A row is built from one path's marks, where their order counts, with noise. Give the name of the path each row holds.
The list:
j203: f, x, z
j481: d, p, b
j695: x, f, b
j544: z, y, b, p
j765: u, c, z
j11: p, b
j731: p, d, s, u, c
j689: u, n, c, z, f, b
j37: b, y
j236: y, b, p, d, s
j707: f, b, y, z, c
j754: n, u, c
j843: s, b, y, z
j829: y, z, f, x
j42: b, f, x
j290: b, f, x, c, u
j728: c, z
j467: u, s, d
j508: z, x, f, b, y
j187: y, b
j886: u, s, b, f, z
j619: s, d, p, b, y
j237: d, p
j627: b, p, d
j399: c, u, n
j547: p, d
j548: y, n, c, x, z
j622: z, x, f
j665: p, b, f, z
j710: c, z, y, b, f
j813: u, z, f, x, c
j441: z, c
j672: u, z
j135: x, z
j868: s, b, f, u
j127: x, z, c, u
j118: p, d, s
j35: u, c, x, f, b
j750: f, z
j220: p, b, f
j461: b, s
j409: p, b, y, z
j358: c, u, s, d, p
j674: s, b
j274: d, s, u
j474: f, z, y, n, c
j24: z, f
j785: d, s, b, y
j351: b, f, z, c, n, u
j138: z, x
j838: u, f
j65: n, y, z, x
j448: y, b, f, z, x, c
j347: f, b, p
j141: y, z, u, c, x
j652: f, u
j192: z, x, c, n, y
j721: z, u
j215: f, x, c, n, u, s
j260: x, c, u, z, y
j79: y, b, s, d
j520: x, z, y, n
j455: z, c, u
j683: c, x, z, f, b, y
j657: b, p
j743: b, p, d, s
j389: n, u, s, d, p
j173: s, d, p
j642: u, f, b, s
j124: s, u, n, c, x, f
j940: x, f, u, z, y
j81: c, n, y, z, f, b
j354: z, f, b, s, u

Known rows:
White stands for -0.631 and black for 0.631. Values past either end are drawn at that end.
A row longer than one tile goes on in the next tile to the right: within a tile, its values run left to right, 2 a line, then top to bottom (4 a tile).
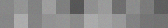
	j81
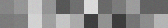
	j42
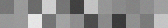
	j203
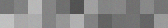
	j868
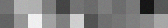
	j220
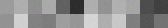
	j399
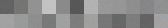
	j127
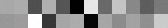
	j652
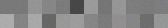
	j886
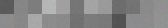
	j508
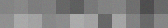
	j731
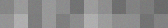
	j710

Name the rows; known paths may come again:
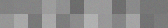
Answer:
j710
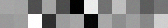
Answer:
j652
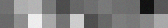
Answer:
j220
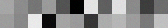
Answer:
j838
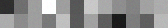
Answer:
j135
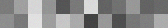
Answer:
j42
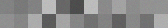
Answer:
j940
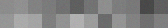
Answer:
j731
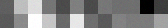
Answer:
j11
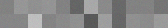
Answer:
j707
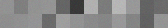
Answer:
j35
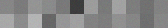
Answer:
j886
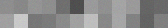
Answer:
j358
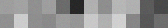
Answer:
j399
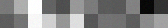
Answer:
j657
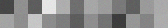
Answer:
j622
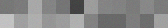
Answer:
j868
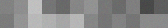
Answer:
j743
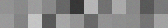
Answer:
j642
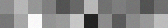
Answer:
j347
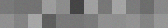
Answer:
j813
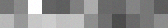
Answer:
j461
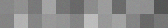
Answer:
j81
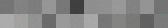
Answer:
j124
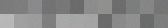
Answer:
j619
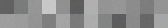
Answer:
j127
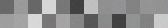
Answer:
j203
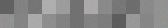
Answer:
j508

